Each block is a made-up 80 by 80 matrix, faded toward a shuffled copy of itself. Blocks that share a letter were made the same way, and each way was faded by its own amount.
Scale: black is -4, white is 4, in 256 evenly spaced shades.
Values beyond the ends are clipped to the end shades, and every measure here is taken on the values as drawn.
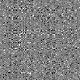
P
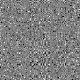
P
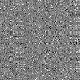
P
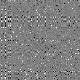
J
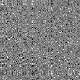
P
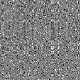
P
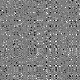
J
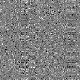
P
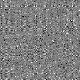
P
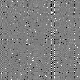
J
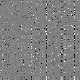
J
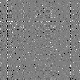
J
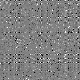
J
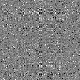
P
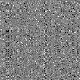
P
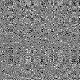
P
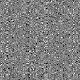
P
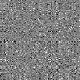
P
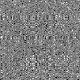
P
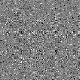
P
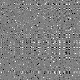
J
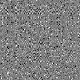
P
